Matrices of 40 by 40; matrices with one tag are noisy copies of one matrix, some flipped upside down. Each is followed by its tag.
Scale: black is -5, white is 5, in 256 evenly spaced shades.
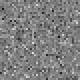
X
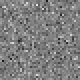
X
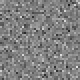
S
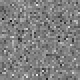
X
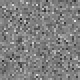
X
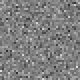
S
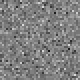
S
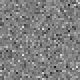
S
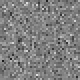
X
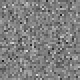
X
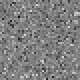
X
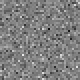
S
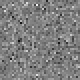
X
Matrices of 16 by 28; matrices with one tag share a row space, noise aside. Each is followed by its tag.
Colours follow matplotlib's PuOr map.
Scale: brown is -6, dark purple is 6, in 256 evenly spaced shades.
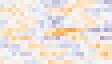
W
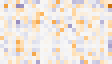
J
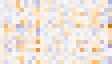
J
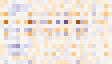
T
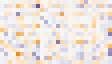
J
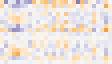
T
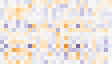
T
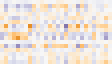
T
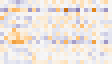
T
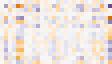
J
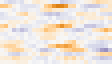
W
